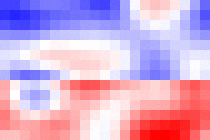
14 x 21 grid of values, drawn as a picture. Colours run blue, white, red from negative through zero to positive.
Ninth with the lowest average: top left. Ninth with the highest average: bottom right. Seam: horizontal, 60% of the way down, the bottom part higher. Lone odd cells: none.
